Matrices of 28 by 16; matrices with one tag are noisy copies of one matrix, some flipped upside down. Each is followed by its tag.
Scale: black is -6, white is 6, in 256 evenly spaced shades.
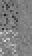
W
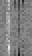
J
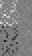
W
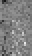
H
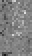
H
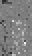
H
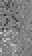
W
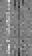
J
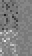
W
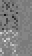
W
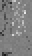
H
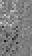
W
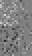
W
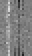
J
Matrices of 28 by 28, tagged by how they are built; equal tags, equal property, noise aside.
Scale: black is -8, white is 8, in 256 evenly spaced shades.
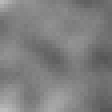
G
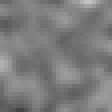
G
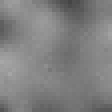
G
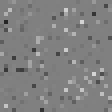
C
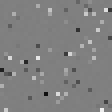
C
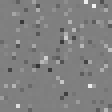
C
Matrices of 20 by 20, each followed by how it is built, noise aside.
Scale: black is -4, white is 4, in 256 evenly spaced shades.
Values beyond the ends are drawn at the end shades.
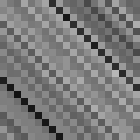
Toeplitz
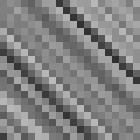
Toeplitz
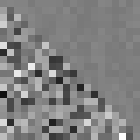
lower triangular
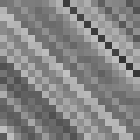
Toeplitz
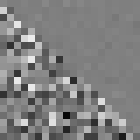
lower triangular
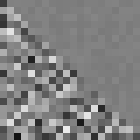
lower triangular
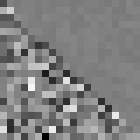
lower triangular
